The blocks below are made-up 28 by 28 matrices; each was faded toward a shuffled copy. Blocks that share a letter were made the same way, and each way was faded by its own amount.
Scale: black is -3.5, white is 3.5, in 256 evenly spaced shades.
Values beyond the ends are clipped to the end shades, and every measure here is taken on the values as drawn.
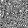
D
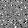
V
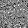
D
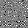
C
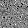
D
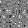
C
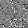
V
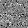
D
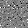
V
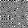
C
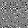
C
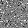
D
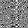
C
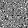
D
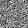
D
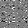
C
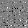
V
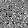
D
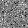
D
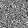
D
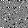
V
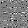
C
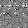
V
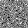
D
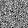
D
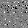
V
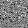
D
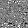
V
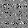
V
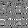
C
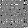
C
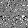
V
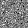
D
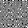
C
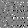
C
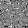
V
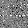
V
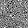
D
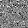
D
